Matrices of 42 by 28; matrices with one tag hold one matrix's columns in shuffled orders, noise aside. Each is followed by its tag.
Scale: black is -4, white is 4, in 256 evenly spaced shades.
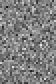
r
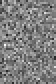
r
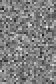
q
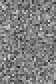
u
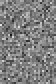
q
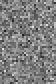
q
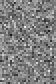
q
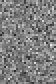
r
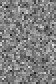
r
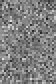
u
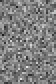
r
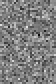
q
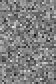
q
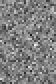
r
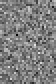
r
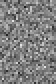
r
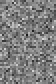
q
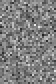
q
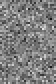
u
